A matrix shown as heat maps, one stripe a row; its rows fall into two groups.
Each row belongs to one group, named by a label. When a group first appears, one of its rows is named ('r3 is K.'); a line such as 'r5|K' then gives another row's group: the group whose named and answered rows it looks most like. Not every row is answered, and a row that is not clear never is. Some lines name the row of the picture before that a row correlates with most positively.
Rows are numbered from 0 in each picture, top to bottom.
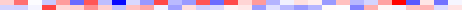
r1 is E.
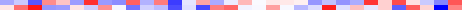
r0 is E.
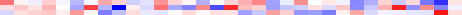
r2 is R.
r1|E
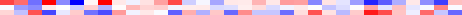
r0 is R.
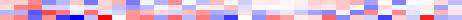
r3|R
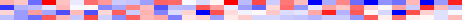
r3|E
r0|R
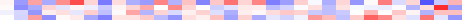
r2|E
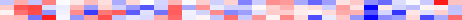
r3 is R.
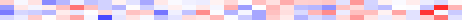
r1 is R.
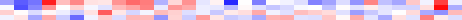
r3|R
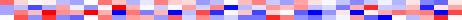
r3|R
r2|E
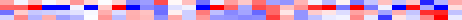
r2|R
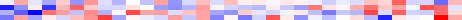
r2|E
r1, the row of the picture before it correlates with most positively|2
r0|E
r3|R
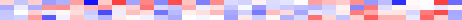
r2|R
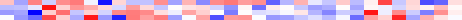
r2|E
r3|E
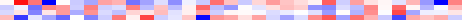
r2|E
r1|E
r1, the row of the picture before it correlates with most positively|2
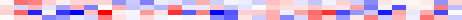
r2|R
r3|R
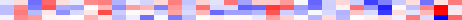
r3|E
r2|R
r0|R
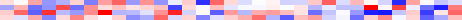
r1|E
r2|R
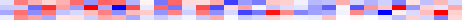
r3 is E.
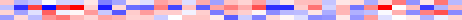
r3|E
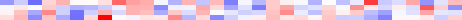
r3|R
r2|R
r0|E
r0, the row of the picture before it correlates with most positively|3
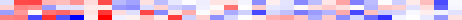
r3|R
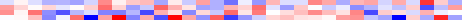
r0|R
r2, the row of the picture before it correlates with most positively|1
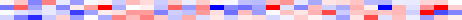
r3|E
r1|R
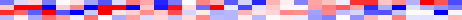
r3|E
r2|R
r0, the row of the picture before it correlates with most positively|2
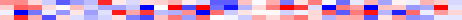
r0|R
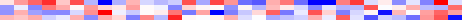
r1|E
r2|R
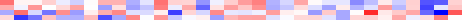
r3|E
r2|E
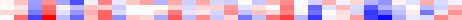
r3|R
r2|R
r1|R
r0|R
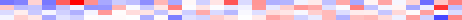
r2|R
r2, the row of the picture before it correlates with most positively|0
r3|E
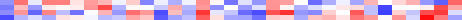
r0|E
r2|R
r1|R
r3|R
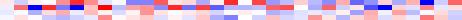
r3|R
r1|R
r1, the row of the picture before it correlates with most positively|2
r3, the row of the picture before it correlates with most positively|3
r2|E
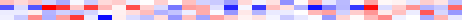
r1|E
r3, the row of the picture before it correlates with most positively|0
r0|R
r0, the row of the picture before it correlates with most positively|3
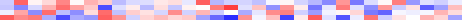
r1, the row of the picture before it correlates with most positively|3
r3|R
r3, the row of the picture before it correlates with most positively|0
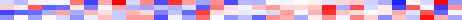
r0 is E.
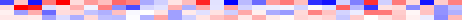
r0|E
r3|E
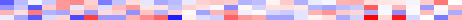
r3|E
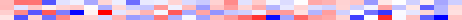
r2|R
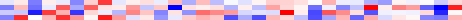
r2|R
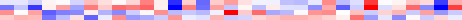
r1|E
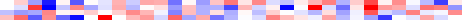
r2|E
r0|E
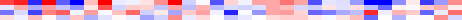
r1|R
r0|R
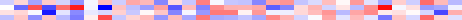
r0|R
